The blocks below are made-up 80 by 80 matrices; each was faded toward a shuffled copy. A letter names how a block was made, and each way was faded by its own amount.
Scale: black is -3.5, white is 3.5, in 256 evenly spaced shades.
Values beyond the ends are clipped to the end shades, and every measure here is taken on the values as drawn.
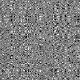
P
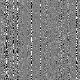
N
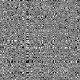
P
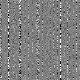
N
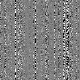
N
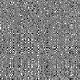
P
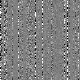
N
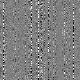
N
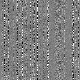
N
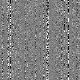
N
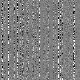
N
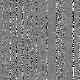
N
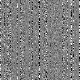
N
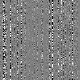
N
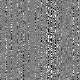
N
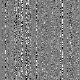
N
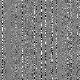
N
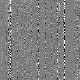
N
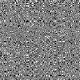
P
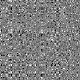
P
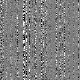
N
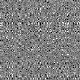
P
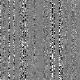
N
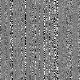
N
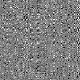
P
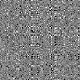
P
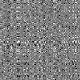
P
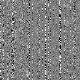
N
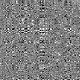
P
